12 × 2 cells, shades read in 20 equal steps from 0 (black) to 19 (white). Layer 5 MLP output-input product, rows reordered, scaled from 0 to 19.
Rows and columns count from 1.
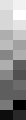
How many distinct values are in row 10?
1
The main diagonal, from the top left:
17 19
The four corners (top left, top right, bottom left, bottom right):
17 18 1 3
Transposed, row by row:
17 16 16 13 14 10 13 10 7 7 9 1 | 18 19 17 15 12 13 7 6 8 7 0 3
